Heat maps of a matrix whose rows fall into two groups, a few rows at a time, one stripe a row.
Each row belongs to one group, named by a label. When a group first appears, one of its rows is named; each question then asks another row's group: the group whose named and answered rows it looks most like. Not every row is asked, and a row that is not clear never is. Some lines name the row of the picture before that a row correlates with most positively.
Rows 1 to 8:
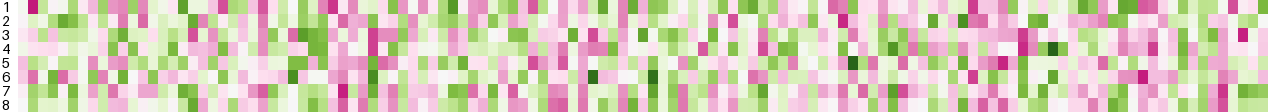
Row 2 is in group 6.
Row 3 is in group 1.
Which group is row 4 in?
1
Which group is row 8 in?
6
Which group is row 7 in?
6
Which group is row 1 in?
6
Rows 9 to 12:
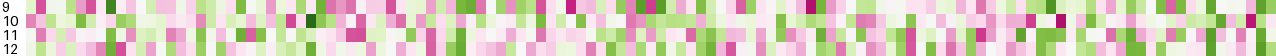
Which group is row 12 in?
6
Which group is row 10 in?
1
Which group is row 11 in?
6
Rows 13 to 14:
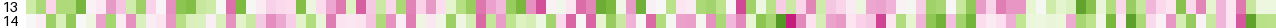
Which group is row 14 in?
6
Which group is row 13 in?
6
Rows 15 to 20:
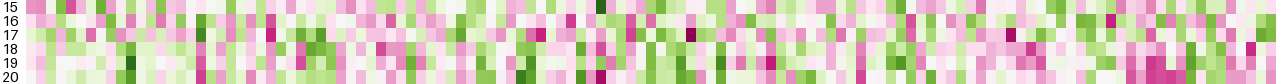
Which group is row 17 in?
6
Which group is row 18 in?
1
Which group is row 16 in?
6
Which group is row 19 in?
1
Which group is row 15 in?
1
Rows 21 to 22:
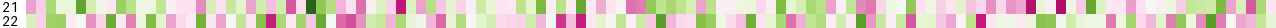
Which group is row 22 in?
6
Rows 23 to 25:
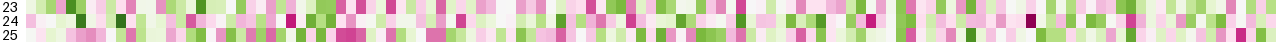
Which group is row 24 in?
1
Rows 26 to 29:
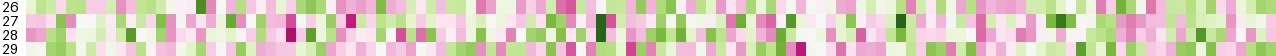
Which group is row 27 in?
1
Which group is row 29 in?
6
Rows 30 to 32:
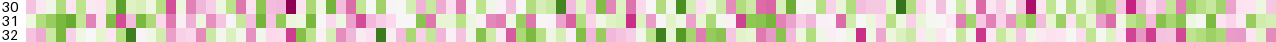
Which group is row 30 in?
1
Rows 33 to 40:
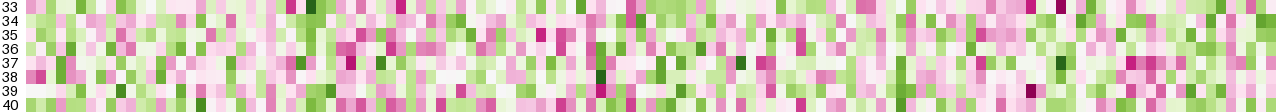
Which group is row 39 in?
1
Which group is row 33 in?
1
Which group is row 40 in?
6
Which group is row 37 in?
1
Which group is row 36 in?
6
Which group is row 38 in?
1
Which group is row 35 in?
6
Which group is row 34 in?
6
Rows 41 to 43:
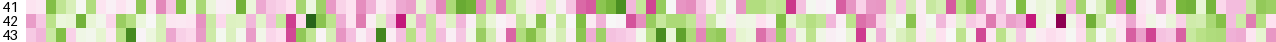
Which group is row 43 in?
1
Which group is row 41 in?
6
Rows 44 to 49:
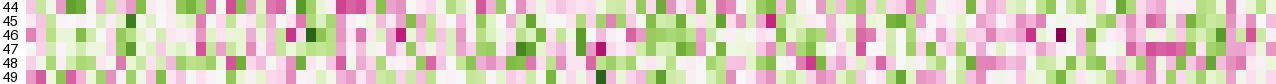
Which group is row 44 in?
6
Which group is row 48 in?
6
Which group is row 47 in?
1
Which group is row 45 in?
1
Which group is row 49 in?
1
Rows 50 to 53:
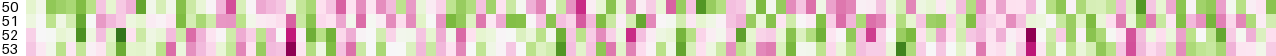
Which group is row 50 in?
6
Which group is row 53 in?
1
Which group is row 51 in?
6
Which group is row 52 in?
1
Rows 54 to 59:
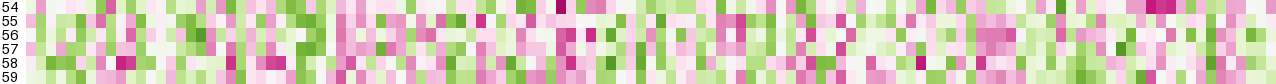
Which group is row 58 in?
6
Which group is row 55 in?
6
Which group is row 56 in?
6
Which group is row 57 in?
6
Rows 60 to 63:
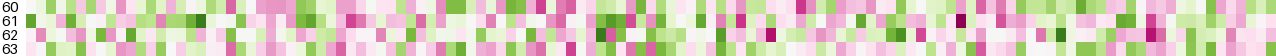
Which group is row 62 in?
1
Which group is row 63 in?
6
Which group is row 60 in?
6
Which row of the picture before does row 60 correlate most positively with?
58
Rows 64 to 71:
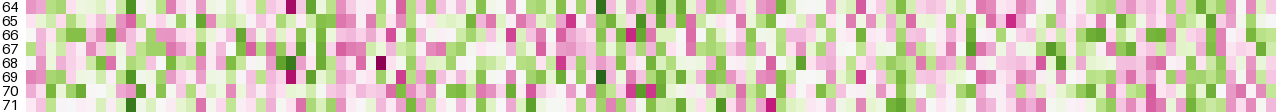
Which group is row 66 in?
6
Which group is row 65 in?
6
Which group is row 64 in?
1
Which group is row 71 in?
1
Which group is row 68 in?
1
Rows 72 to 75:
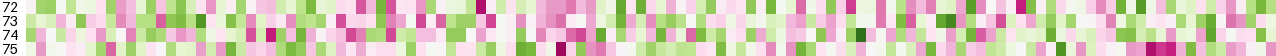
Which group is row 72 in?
6
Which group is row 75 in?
1
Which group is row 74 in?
6
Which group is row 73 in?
6
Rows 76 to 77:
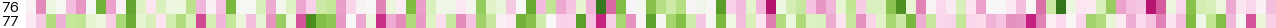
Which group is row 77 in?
1
